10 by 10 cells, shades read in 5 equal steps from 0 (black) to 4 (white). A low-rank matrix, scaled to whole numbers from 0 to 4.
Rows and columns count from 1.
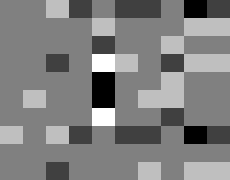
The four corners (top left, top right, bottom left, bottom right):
2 1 2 3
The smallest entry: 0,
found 4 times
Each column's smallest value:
2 2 1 1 0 1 1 1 0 1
